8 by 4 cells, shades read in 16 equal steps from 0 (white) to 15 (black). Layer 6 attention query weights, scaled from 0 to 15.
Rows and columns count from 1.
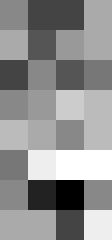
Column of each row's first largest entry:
2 2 1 1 3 1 3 3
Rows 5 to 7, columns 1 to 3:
4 5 7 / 8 1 0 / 7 13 15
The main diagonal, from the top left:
7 10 10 4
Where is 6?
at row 2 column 3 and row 4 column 2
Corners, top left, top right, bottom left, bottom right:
7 5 5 1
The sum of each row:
34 26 36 20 20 9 42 22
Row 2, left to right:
5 10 6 5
